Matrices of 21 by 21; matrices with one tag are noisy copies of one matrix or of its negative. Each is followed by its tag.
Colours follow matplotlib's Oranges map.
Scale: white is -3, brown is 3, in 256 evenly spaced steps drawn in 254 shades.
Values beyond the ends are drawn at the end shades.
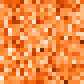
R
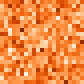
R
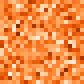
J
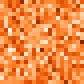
R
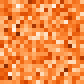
J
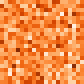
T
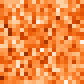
R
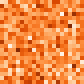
T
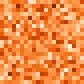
J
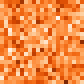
R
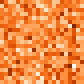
T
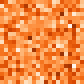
T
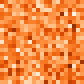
T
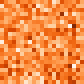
T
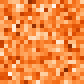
J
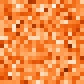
J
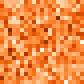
R
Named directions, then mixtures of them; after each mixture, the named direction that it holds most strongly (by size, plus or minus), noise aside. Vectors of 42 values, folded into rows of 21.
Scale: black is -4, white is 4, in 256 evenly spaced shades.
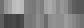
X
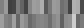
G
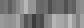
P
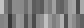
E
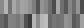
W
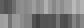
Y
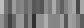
E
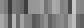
G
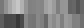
X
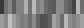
E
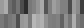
G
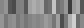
G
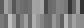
E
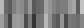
E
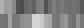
Y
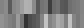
P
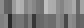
Y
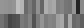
X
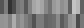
G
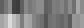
X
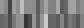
W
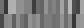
G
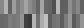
W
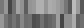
G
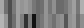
E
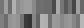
W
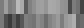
X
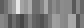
X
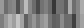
X
